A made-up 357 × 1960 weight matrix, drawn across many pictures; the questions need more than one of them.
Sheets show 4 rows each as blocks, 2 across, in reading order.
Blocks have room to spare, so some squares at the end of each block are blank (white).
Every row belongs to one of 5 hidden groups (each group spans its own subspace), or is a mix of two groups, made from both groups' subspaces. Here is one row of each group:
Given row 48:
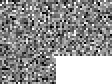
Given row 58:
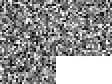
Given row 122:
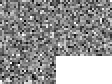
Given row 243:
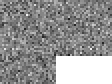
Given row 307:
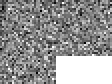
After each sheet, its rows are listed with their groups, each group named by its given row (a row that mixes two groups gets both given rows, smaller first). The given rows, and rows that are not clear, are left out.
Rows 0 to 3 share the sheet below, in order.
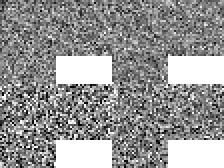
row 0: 307
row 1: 243
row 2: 58
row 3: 307
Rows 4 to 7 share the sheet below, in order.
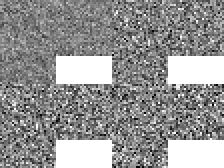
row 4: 243
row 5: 58
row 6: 58
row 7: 48 and 122
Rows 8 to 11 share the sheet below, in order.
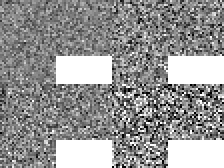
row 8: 58
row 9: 58
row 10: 307
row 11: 243
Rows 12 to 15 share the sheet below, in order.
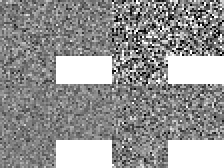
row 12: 58 and 243
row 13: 243
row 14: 58
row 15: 122
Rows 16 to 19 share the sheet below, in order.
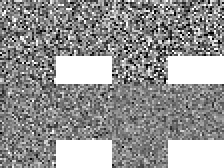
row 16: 58
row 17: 58 and 307
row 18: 307
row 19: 122
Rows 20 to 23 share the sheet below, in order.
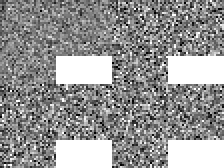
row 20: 307
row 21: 48
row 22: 48
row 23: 122
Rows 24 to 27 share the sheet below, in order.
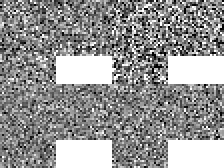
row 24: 243
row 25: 122
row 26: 122 and 307
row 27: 307
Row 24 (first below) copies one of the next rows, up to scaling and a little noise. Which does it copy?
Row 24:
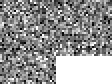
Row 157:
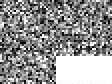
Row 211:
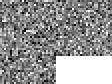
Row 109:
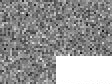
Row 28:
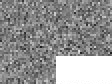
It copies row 157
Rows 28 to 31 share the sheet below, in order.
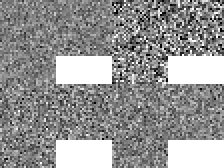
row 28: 243
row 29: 48 and 58
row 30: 122
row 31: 58
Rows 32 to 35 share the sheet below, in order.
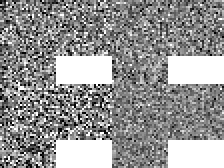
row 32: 48 and 307
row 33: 58 and 122
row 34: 122
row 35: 58 and 122
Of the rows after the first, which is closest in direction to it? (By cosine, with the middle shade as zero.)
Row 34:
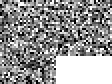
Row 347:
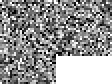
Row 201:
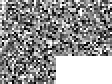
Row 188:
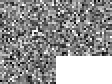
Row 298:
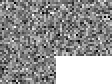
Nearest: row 188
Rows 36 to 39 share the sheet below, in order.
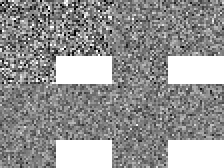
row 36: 48
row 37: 122
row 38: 58
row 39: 58
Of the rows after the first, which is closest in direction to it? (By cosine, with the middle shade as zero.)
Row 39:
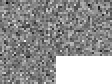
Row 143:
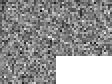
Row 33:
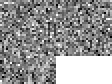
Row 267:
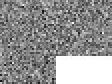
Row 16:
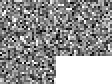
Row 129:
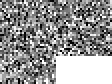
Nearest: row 16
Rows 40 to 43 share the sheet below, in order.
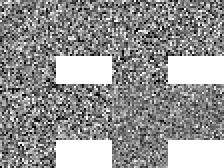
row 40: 58
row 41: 243
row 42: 48 and 243
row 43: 307
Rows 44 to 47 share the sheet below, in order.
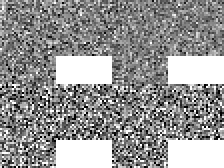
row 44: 307
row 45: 48
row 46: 48
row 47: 307
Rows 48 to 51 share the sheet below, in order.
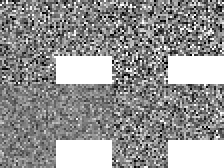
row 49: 48 and 307
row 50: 58
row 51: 307
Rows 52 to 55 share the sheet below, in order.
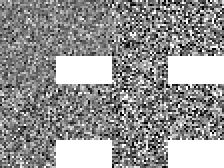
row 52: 58 and 307
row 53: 122
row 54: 58
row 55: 48
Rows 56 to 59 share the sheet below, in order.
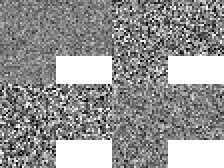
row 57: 307
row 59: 307
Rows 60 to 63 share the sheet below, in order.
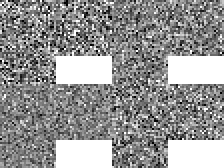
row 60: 48
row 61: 243
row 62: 58
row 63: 243
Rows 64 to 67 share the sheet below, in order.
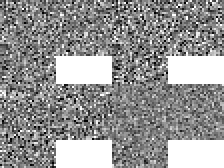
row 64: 48
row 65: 48
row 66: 48 and 307
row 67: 122
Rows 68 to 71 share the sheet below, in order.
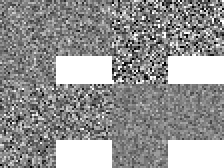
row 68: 48
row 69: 122
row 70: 122
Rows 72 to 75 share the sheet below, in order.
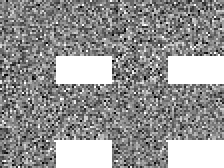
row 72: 122
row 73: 122 and 307
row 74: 48
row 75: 48
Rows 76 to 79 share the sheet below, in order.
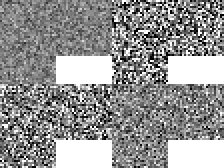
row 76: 58
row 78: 307
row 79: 307
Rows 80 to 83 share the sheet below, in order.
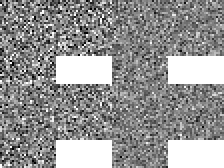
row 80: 122 and 307
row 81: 48
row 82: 122
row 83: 48
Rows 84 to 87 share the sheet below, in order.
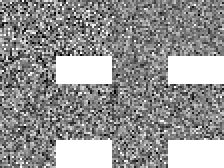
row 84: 243
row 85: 122
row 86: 58
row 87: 307
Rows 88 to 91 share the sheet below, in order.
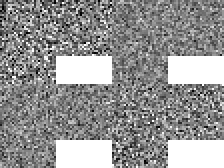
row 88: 307
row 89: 58
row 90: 58
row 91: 122
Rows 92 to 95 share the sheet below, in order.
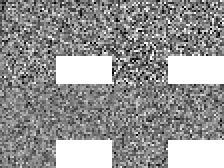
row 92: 307
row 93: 122 and 243
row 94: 58
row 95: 243
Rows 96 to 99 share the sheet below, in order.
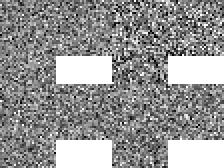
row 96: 122 and 307
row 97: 243
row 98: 122
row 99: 48 and 122
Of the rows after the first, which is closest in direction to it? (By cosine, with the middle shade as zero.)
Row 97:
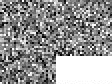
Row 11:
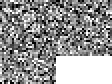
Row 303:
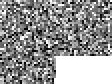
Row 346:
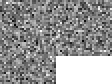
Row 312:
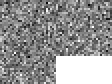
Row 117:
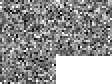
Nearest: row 117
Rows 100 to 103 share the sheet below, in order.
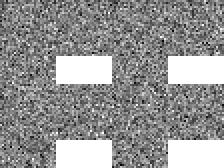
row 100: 58 and 307
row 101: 307
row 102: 122
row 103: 122
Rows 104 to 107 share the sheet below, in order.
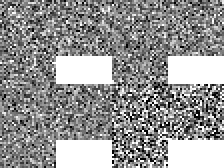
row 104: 48
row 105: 122
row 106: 58
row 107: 307
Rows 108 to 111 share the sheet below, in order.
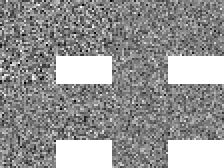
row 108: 122
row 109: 243
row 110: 48 and 122
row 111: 122
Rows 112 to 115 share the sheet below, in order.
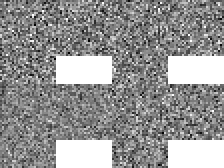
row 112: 307
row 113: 58
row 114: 307
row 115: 58 and 243
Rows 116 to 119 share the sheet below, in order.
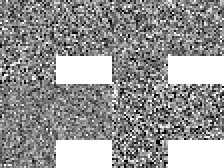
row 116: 122
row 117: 243
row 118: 48 and 122
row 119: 307
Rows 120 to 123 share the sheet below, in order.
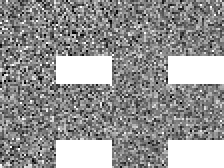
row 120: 122
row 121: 58
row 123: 243
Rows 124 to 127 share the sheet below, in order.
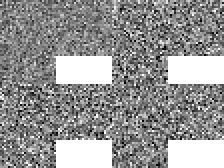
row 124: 48
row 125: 307
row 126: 122
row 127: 243
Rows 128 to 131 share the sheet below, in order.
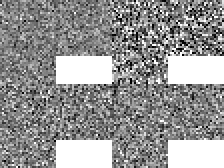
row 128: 122
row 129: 243
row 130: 48
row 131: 307
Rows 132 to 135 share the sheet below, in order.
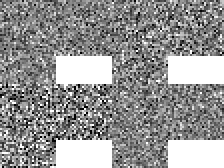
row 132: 243
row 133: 243
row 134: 48
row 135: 48
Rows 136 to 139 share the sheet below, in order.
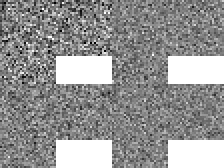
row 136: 307
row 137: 122
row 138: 48
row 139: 307
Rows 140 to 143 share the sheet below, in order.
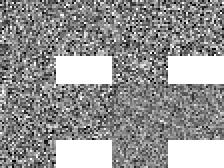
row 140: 48
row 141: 122
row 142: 307
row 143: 307
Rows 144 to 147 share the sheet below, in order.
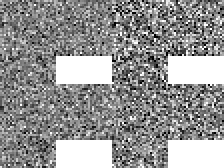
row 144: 243
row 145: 243
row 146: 122 and 243
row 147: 122
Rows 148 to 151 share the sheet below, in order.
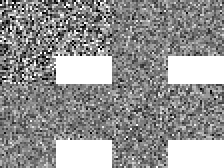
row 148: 48
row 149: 122
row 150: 243
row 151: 58
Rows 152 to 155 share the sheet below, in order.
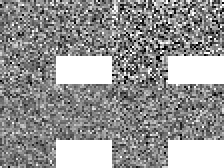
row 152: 122
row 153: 307
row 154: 243
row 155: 48
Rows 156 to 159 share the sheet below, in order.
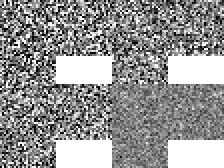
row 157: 243
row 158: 48 and 243
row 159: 48
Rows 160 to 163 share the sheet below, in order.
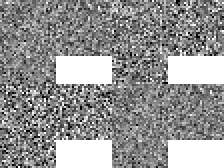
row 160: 58
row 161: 48
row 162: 48
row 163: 58
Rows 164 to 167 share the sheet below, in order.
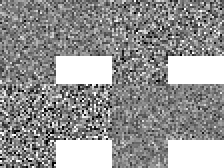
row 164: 58 and 122
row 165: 243
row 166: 307
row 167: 243
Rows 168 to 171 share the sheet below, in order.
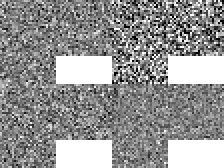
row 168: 122 and 307
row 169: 122
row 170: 307
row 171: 307
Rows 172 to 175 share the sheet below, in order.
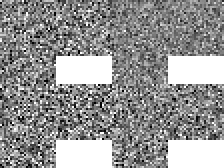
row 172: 243
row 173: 122 and 307
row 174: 122
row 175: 48
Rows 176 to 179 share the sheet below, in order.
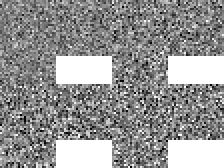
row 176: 122
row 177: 48 and 122
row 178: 243
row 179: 48
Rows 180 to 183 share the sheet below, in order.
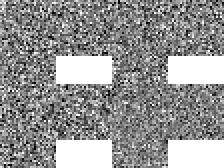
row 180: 48 and 307
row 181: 48 and 58
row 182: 48
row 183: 48 and 307
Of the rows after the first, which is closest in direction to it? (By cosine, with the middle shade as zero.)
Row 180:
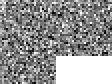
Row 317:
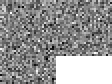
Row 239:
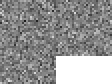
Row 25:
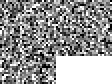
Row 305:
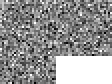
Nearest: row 305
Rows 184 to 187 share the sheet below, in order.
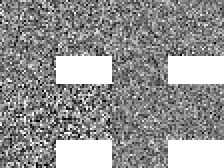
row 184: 122
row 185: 243
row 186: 243
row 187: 243
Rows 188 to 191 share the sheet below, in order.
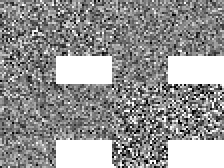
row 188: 48 and 122
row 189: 48
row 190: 243
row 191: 122
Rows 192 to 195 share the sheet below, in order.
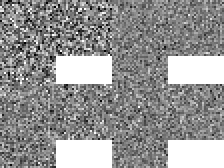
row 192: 58
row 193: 307
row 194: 48
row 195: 58
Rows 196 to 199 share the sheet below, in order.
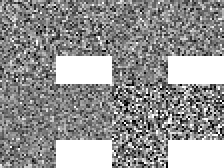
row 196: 58
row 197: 58
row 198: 122
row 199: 58
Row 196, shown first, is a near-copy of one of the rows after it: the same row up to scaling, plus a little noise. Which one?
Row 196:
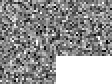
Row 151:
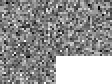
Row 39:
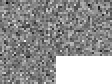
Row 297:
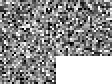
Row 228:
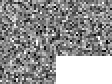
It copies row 228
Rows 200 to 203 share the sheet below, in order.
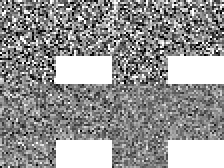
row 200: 58
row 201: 307
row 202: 243
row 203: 48
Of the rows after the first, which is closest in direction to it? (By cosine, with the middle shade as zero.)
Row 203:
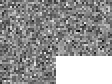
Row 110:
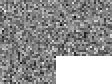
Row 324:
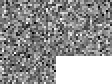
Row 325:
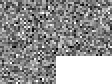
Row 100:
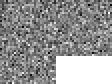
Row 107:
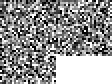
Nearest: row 325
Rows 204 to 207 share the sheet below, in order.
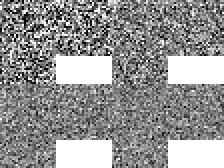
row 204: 243
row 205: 307
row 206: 307
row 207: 122
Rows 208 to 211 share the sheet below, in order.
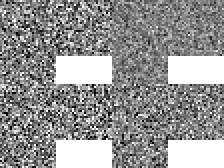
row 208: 58
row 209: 58
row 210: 307
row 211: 243
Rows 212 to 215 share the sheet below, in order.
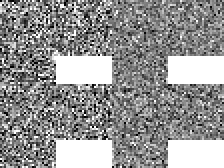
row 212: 48 and 243
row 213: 58
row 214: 307
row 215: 243
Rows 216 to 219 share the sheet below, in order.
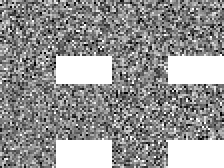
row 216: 48
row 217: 58
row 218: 122
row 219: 48 and 307
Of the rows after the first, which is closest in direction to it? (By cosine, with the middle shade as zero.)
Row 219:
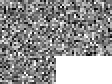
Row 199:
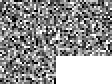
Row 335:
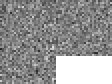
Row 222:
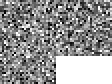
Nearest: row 335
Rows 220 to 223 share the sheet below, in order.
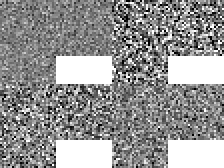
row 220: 48
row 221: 58
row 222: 58
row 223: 122
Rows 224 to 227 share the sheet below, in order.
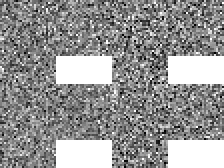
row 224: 58
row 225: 122
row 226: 58
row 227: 307
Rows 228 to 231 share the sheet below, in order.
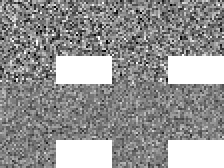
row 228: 58
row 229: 58
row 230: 307
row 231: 243
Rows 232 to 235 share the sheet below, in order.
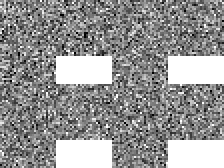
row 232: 48
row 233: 58 and 122
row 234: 58
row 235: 58
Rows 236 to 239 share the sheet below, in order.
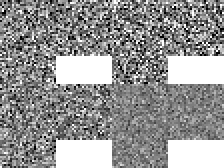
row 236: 58
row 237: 307
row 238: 48
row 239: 122
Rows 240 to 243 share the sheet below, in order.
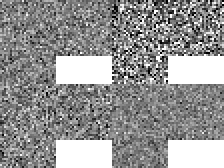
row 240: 243
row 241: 307
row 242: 58
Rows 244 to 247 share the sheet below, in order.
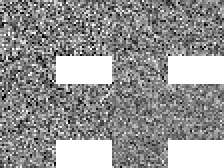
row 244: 243
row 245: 243
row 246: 48 and 58
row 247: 243
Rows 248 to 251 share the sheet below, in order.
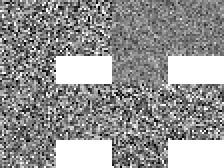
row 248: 58 and 307
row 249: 243
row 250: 58
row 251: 243
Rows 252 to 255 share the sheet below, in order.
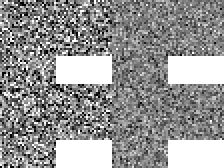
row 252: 122
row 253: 243
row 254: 243
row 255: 58
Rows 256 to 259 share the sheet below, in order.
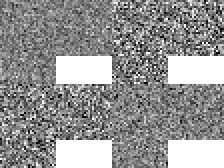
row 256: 122 and 243
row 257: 307
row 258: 243 and 307
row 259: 58
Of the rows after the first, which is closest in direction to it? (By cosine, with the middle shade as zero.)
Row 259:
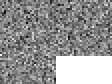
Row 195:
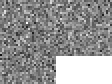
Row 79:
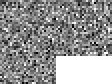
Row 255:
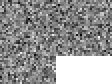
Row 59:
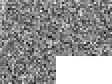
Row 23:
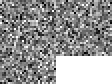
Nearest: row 255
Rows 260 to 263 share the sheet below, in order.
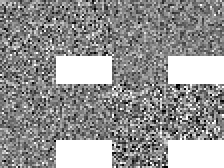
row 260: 307
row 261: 58
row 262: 48
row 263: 48
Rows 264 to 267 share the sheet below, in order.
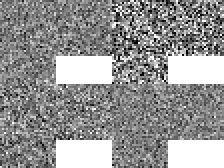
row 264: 243
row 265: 243
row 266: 243
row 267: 122 and 307
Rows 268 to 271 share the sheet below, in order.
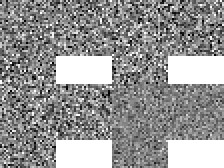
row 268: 122
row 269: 58
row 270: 48
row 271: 48
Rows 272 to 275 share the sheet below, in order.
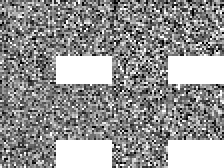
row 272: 48 and 122
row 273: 307
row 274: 122
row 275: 48
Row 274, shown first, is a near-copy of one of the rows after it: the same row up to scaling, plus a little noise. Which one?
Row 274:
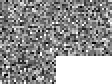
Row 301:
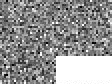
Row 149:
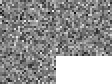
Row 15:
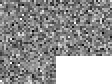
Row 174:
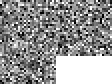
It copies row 301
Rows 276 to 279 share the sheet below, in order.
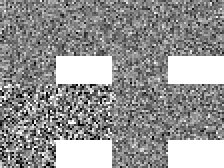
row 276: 48
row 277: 48 and 243
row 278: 58
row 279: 122
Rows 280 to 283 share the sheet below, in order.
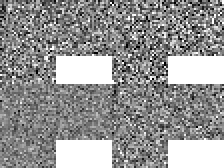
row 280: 307
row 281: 122
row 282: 122
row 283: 307
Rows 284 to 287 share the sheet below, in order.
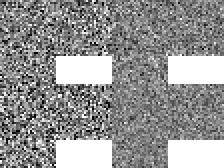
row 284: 307
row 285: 243
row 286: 243 and 307
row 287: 122
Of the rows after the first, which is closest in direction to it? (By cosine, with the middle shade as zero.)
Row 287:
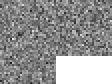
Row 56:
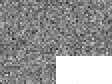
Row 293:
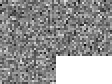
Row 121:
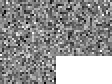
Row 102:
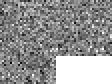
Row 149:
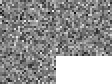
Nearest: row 102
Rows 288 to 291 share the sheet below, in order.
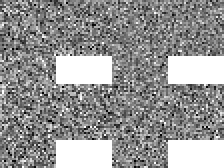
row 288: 243
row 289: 48
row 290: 307
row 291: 307
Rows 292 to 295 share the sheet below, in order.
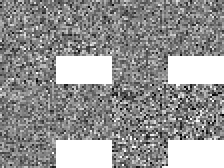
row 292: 243
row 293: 48
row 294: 48
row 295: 48
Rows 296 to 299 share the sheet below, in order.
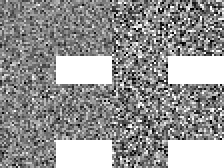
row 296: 122
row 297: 58
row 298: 48 and 58
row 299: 58
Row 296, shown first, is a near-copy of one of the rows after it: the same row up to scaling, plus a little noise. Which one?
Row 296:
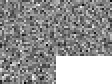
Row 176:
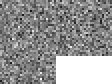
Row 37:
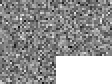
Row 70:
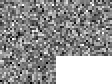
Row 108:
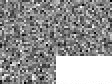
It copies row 108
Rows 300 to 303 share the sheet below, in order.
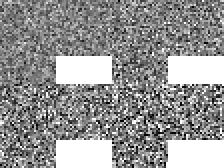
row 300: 58
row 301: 122
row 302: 58
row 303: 58 and 307
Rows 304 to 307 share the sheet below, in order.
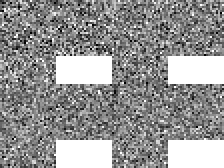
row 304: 243 and 307
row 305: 58 and 307
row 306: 58 and 122
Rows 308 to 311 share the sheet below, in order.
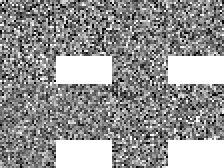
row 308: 48 and 122
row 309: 122
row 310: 58
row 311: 48
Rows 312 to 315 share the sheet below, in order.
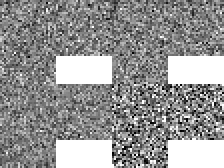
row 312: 58
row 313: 307
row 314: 243
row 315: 122
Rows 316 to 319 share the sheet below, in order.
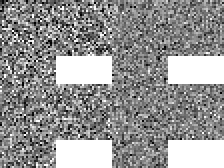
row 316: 307
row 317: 307
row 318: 243
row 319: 243
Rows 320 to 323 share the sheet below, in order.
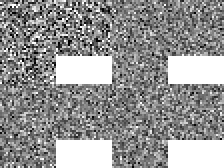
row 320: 48 and 243
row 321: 58 and 122
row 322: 243
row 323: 58
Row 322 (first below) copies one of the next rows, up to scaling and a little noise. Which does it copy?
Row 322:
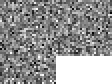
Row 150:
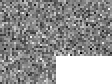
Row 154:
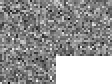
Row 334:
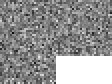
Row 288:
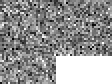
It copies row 334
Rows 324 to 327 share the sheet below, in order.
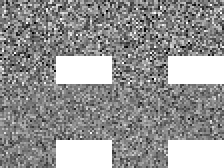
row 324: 58
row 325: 48 and 122
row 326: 243
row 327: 58
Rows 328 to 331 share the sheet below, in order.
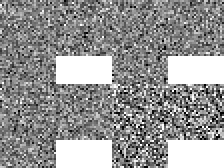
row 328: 48 and 122
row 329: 307
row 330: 122
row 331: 307
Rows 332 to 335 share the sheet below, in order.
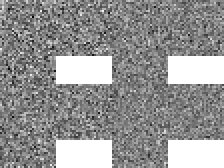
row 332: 307
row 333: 58
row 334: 243
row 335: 307
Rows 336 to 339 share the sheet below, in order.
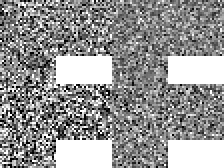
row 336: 122
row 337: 58
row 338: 48
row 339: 58
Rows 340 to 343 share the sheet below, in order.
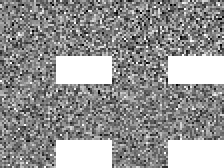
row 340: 122
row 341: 58
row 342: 58
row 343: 48
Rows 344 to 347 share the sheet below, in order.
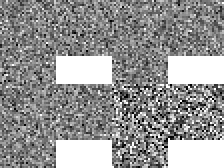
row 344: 122
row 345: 48
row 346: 58
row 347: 48 and 243
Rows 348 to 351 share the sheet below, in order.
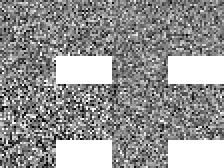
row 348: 122 and 243
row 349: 122 and 243
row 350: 243
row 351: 307
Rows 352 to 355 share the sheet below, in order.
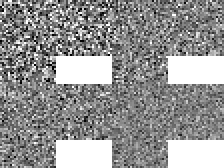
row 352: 58
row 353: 48
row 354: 48
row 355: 48
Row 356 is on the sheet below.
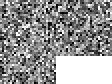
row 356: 58
